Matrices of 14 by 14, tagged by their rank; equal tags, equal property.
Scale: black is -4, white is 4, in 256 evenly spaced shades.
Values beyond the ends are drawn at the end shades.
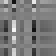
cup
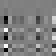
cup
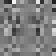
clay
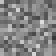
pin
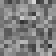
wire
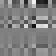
cup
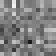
wire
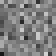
wire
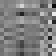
clay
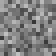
pin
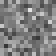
pin
